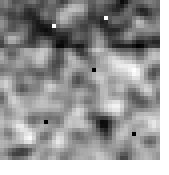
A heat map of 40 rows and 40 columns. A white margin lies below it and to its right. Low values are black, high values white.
There are no regular stripes. The ninth with the highest average is the middle right. The bottom part is higher, past a seam about 30% of the way down. Five lone cells stand out: two far higher and three far lower than their neighbours. The texture is blotchy.
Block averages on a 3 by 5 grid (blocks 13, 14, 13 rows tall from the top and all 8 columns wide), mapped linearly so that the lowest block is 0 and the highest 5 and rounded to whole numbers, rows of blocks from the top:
1 0 1 0 1 | 3 3 3 5 4 | 4 4 4 3 4
